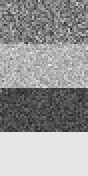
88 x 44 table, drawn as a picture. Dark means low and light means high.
The table splits into 4 rows of 1 panel. Panel 1,1: middling, fine-grained, strong in contrast. Panel 2,1: high, fine-grained. Panel 3,1: low, fine-grained. Panel 4,1: very high, flat.
